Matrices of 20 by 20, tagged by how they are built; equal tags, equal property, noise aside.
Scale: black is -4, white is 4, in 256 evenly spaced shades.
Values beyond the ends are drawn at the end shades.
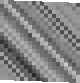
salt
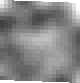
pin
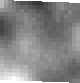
pin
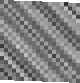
salt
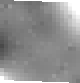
pin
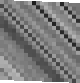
salt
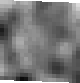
pin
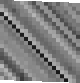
salt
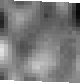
pin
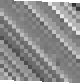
salt
